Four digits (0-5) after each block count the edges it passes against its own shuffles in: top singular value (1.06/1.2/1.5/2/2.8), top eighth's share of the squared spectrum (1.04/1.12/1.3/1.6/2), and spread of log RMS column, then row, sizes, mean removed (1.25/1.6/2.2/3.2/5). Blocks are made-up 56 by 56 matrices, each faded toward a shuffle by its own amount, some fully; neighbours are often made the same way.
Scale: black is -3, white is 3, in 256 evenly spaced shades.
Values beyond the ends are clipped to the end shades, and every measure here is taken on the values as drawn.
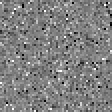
1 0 0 0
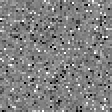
0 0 0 0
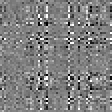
4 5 4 3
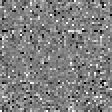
3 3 1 1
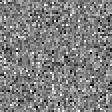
0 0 1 0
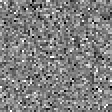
0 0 0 0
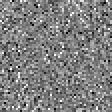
0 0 0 0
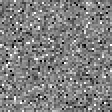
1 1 0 0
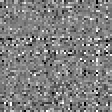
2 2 2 3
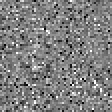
3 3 1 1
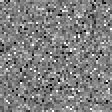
1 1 0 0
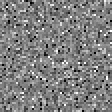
1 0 0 0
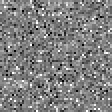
2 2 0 0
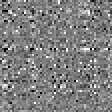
4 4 2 3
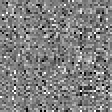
4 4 2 2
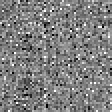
3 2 1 1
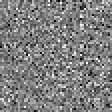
3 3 1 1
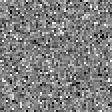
1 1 0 0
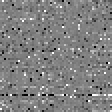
4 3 0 1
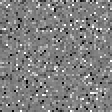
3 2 0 1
